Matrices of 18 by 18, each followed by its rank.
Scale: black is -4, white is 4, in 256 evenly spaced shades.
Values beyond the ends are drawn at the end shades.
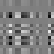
one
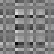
one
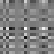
one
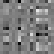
two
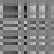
one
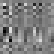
two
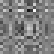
two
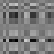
one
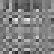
two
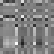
two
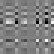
one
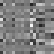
two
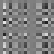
one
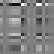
one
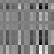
one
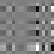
one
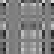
one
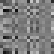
two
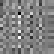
two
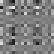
two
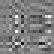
two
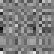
two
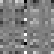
two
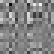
two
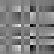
one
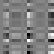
one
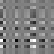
one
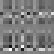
two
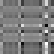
one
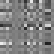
two
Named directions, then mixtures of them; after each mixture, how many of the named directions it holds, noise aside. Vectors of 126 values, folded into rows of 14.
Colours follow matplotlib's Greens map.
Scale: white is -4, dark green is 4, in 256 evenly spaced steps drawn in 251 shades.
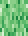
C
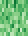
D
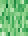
two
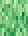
two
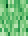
two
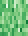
two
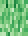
two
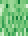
one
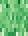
one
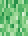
one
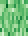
two
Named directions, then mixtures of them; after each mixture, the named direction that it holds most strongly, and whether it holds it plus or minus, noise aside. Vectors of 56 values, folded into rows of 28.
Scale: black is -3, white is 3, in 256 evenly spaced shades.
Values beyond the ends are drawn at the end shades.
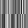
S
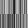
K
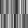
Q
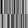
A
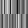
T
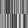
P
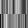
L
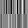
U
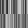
Q, plus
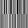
U, plus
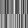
K, minus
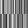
A, minus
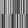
S, plus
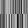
P, minus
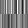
U, minus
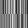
K, minus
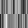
L, plus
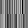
S, minus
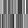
Q, minus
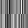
S, minus
